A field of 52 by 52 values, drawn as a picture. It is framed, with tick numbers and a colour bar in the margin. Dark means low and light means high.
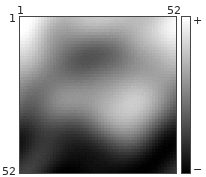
No regular stripes run through it. The texture varies smoothly and slowly. There is an overall slope up to the top. No lone cell stands out from its neighbours.
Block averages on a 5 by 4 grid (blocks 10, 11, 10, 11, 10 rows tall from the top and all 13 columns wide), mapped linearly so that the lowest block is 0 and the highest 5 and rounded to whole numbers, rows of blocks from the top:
5 4 4 5
4 2 3 4
3 3 4 4
1 2 3 2
1 0 1 0
